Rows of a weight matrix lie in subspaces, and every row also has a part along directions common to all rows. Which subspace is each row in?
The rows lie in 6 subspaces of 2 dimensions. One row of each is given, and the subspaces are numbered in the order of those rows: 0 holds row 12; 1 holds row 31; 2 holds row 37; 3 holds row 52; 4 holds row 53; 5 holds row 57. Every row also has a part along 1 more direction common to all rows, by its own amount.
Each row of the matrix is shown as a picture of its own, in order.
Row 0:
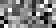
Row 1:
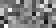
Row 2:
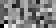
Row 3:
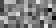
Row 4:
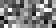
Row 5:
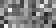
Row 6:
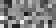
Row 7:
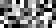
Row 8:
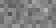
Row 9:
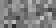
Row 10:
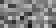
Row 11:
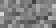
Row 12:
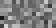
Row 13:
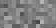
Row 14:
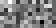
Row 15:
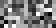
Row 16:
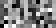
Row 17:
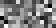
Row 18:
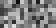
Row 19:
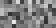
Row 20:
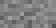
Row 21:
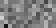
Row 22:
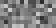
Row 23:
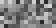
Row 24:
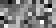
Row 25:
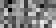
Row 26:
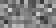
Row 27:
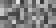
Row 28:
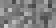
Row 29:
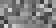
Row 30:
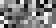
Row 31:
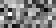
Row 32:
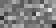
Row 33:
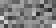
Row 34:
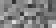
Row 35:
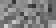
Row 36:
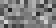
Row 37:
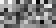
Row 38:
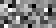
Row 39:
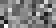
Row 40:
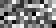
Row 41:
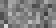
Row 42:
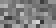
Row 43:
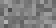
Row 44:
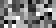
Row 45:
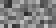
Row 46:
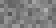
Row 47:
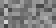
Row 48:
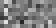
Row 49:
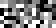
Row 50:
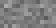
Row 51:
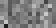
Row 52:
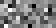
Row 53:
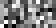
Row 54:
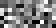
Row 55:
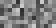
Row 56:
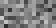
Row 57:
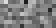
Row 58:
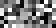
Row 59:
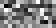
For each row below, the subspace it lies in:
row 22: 5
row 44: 4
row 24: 2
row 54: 5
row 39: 1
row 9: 4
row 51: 1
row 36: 5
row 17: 2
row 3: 2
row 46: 1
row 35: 3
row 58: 3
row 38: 3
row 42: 5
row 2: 4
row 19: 4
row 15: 4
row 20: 3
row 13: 5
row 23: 2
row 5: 2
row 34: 3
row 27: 4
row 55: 4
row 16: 4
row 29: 5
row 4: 1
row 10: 3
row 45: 0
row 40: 3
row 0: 1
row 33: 3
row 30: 2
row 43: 0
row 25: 2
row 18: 4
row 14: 2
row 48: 0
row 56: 5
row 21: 1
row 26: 5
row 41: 1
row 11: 1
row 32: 3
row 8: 1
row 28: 3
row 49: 5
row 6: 0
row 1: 4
